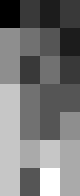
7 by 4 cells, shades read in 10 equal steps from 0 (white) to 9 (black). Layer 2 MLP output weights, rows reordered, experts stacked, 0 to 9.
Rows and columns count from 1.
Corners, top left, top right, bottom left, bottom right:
9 7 2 3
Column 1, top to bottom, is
9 4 4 2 2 2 2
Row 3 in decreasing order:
7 7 5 4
